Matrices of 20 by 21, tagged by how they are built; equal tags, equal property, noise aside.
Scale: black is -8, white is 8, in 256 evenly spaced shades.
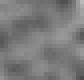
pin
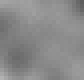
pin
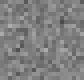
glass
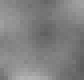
pin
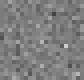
glass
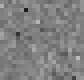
glass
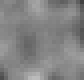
pin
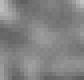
pin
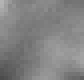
pin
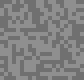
glass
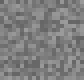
glass
